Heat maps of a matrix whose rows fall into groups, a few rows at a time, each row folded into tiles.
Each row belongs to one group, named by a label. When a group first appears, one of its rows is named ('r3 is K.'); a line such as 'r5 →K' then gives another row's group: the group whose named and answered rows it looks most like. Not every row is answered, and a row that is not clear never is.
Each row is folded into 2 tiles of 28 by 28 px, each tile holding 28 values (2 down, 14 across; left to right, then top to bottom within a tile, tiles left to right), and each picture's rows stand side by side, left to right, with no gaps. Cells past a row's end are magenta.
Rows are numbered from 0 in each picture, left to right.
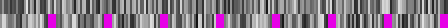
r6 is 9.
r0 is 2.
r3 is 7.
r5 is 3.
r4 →2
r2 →2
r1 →3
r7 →2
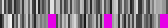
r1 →7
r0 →7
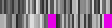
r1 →7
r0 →2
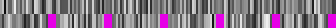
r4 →3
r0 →3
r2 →7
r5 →3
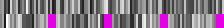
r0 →3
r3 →2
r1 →9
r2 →2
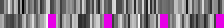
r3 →3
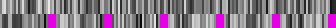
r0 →9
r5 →2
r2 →7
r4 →3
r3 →2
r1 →7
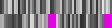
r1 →9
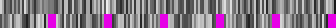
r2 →7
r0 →7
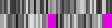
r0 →2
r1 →3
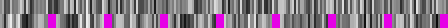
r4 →2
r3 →9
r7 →7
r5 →9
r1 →2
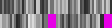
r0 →2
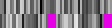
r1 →7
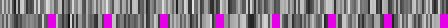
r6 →3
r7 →3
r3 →7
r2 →9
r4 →3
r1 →9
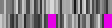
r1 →3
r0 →9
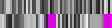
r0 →2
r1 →2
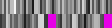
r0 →3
